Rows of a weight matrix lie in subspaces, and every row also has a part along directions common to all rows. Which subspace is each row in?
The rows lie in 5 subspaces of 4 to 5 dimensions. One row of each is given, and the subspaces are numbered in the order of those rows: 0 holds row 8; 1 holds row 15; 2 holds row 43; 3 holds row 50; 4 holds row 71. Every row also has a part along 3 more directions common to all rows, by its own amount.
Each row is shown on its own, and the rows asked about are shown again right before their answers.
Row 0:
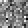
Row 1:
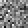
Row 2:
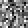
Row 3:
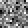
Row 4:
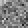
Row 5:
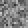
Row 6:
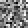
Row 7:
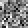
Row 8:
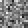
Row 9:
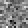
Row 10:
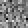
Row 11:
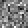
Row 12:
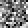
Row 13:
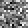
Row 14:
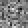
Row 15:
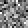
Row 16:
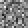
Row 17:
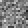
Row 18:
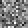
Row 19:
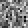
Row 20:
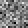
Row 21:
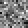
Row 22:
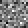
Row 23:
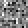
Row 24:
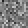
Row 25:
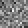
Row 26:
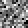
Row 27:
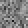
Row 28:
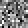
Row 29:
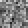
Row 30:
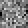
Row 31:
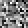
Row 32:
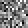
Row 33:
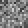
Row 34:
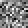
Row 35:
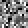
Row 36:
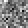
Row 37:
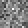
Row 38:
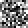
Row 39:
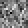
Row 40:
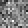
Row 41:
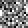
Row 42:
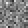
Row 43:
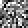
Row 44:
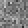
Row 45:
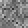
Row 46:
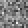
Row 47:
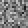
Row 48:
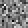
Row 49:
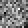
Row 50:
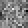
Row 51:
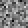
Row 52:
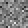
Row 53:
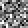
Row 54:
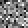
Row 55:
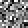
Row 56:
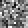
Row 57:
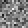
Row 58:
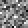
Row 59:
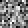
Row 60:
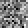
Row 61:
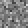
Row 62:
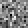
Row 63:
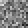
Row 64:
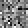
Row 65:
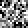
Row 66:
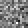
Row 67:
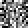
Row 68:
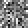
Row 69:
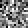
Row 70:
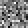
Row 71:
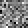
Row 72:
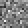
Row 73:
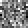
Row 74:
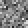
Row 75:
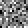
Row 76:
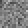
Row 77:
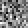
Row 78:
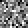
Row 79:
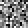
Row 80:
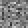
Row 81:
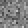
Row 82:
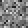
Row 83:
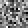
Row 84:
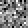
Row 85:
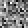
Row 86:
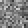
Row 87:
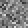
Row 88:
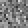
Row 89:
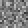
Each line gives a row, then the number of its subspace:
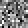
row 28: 2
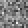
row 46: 2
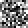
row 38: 3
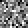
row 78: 3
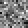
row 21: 1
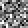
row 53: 0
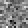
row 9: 4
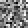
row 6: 3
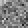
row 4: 0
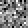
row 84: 1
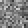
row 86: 0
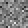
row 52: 4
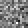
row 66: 0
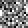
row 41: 3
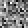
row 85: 2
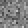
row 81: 2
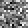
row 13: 2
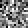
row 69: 4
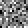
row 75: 3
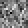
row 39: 1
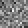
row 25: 3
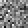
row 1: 2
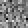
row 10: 0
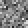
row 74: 1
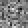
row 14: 2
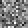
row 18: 1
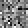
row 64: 2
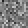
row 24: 1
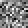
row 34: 4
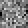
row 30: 3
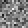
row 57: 3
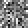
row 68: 2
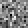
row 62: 0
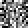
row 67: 4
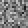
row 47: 1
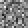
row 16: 4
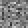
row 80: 2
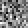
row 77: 0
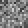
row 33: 3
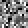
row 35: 1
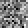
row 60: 0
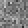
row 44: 2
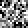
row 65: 4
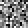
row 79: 3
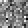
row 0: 0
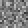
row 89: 4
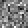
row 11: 1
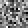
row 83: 4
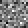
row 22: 3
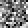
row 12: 3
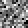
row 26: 1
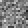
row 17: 1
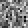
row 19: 0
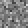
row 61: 1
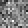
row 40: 0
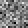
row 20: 4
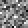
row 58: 1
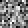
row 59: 3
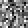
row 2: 0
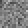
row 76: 2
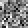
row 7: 0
